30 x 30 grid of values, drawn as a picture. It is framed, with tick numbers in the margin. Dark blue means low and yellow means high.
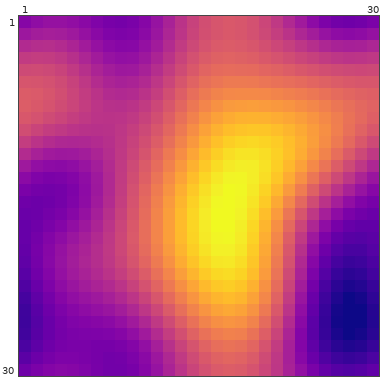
Average level on the scale: 50%. Lone odd cells: none. Ninth with the highest average: centre. Stripes: none.
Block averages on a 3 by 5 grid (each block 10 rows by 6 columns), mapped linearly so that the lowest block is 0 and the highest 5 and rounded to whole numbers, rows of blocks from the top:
2 2 3 3 3 | 1 3 5 5 2 | 1 2 4 3 0
